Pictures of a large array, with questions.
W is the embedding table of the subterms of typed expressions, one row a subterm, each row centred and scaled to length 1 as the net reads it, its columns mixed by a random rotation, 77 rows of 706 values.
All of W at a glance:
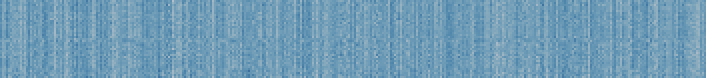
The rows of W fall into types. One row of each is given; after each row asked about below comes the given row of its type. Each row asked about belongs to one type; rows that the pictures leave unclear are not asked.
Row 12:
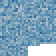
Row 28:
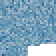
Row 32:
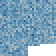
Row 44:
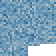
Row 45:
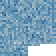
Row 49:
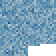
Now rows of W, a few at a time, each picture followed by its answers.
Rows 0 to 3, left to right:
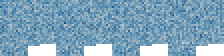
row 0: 32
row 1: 49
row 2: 32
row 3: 45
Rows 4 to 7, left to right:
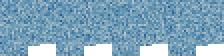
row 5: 44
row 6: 28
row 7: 32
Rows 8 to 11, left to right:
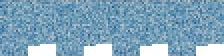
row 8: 32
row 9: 28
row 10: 32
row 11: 44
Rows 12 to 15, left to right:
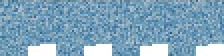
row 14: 45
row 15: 28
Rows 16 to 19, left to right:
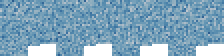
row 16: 12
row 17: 28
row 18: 45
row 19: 12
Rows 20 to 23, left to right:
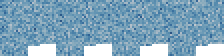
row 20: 32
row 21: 44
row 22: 44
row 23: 28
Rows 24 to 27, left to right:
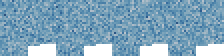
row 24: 44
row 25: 32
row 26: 28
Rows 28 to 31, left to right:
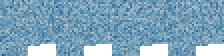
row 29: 32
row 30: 12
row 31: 32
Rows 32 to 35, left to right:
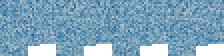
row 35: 12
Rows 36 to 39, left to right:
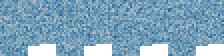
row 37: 32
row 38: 12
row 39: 28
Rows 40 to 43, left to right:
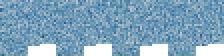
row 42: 45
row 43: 28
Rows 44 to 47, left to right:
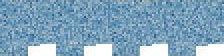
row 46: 28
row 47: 44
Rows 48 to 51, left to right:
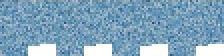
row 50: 44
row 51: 28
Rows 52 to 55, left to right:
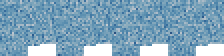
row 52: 28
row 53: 28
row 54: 45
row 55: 28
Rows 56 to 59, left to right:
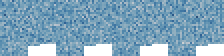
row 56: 44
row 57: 44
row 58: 32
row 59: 45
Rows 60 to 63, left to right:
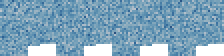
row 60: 12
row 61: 32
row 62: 45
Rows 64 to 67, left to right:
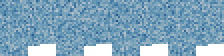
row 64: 32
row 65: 12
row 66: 44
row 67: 32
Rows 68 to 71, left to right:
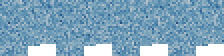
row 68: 49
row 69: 44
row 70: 49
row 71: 49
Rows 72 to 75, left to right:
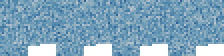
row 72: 45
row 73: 28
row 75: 49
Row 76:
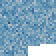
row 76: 49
